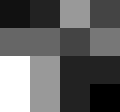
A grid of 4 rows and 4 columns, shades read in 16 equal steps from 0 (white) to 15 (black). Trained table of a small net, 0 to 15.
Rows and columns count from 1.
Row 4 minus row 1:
-14 -7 7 4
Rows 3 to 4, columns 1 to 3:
0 6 13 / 0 6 13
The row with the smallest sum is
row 3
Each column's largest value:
14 13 13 15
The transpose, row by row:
14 9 0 0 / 13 9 6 6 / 6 11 13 13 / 11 8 13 15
